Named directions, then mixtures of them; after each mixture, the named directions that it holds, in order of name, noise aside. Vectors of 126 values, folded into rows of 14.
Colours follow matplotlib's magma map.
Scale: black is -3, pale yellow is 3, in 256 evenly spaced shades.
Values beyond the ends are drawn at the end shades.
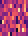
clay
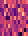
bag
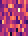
bag, clay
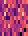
bag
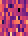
bag, clay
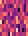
clay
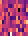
bag, clay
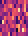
clay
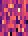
bag, clay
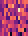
bag, clay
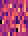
clay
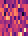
bag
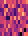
bag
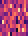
clay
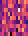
bag, clay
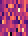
bag, clay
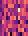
bag, clay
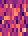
bag, clay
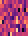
clay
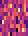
clay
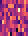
bag, clay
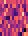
bag, clay
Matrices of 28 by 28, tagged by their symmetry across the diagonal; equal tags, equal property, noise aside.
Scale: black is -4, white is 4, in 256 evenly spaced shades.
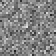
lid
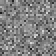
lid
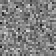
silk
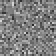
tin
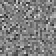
tin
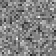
lid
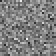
silk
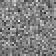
silk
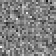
tin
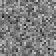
silk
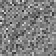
lid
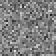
tin
